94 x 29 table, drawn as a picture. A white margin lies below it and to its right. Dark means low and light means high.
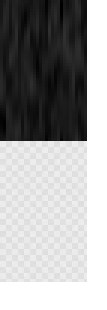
It is made of 2 by 1 panels. Panel 1,1: very low, streaked downward, faint in contrast. Panel 2,1: very high, checkered, faint in contrast.
